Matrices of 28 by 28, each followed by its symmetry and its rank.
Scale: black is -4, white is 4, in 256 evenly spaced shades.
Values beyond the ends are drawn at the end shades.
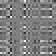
neither, rank two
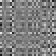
neither, rank two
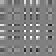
symmetric, rank one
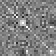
symmetric, rank five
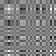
symmetric, rank one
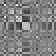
symmetric, rank three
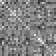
symmetric, rank five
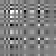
symmetric, rank one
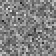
symmetric, full rank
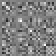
symmetric, rank three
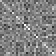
symmetric, rank five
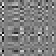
neither, rank two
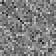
symmetric, full rank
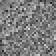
symmetric, full rank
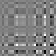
symmetric, rank one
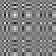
symmetric, rank one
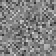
symmetric, full rank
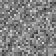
symmetric, full rank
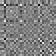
symmetric, rank three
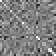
symmetric, rank five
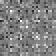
symmetric, rank three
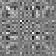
symmetric, rank three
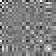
symmetric, rank three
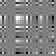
symmetric, rank one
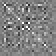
symmetric, rank five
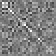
symmetric, rank five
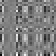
neither, rank two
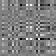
neither, rank two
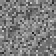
symmetric, full rank
